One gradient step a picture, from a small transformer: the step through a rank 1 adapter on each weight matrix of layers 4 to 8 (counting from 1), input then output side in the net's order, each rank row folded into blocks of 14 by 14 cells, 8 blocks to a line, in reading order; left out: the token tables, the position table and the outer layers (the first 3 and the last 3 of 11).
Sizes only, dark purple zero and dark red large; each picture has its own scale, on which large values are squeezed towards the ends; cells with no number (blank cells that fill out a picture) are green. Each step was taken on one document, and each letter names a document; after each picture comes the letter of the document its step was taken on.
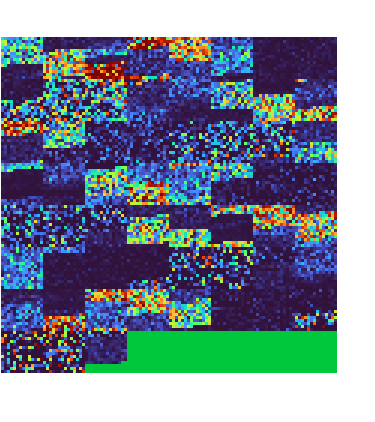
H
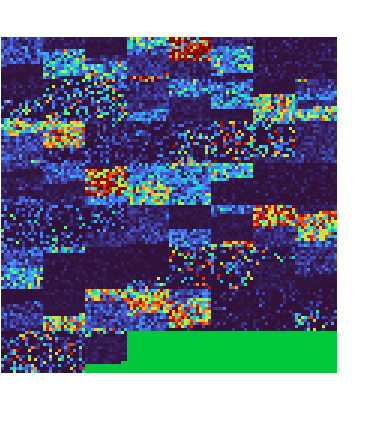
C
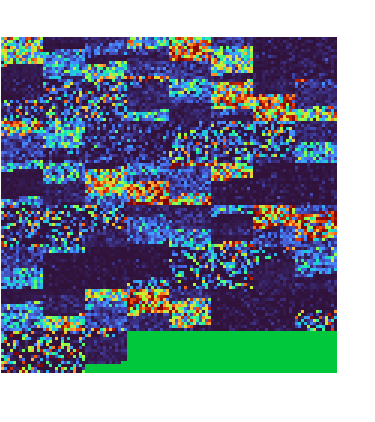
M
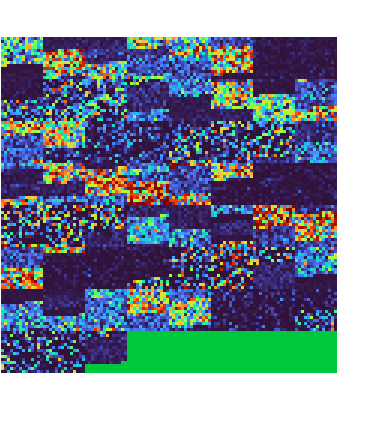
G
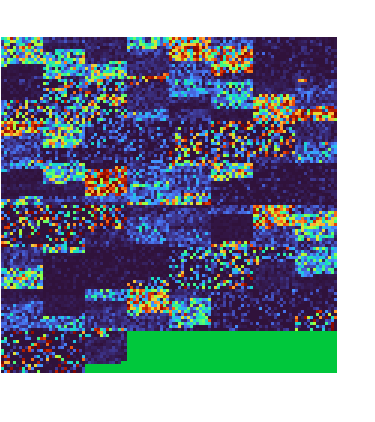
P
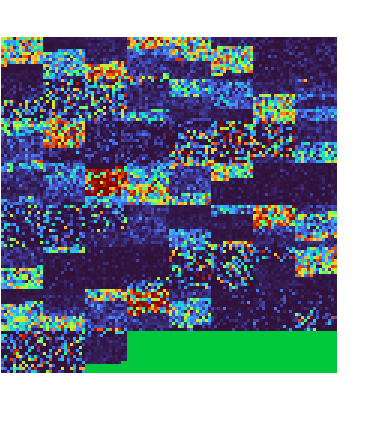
C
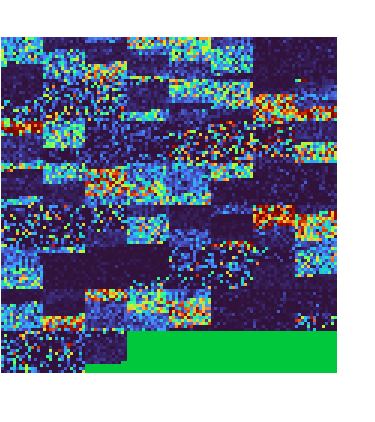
H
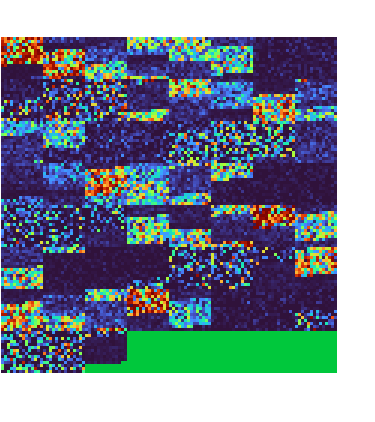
C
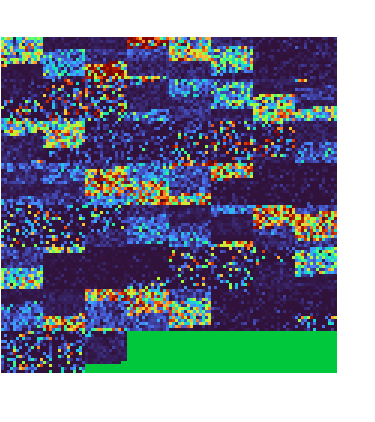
C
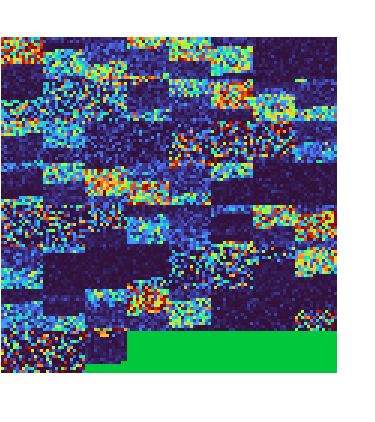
P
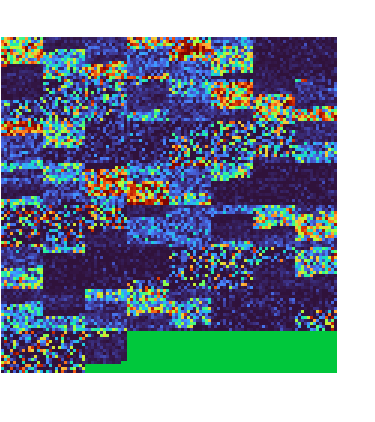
M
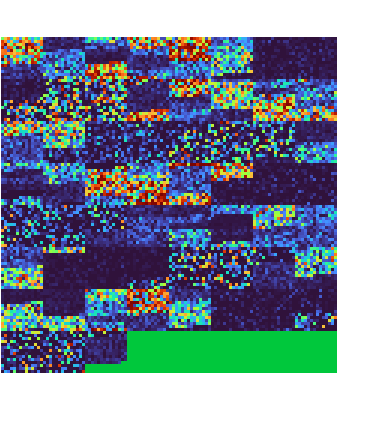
H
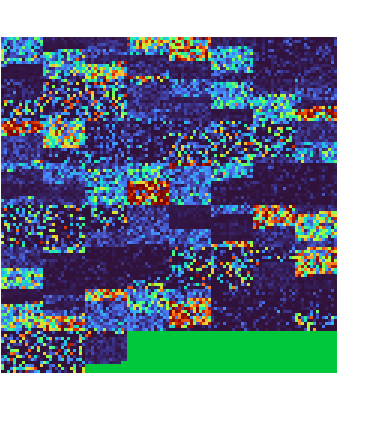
C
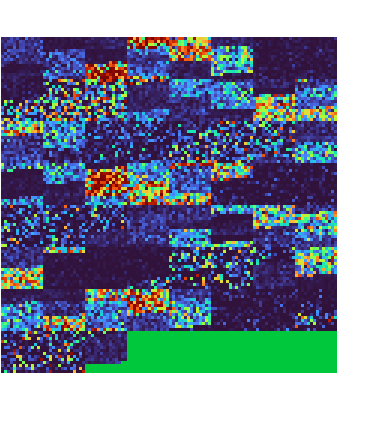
H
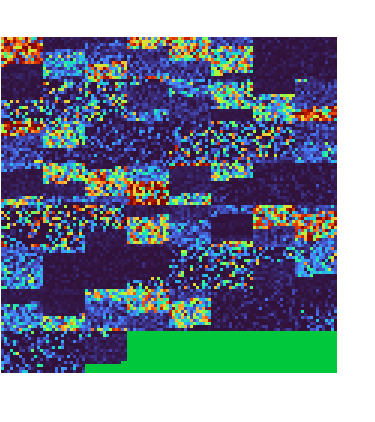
G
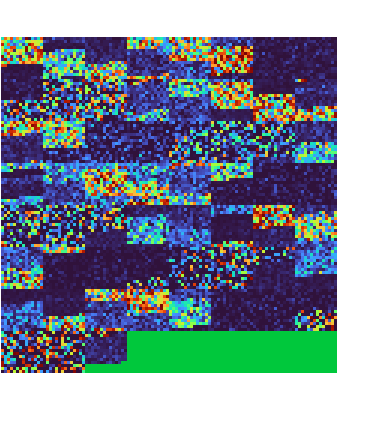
M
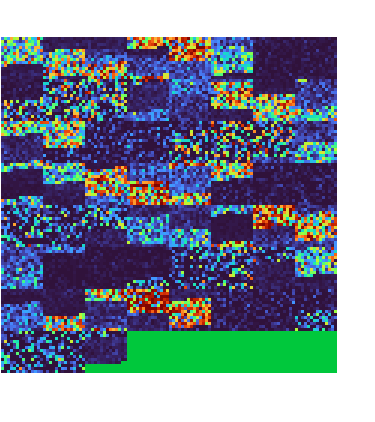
G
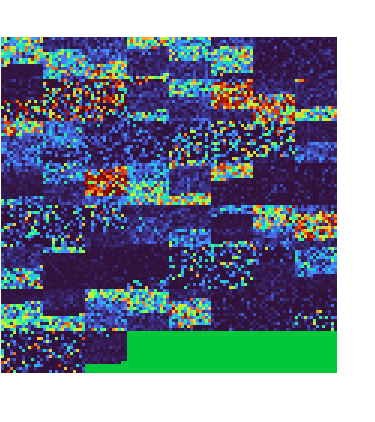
M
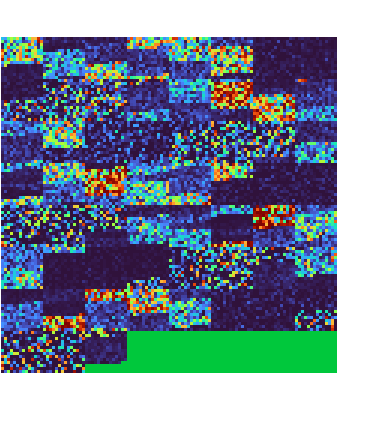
M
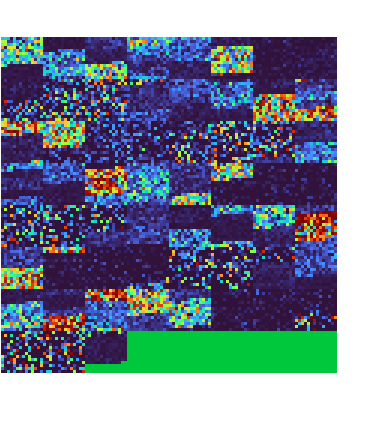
H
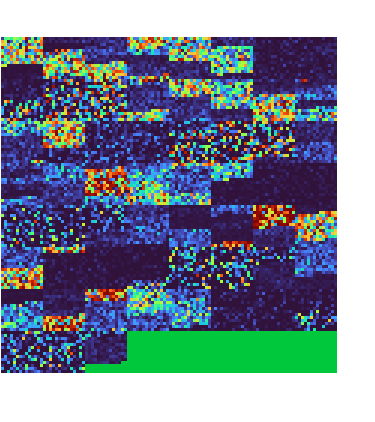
C
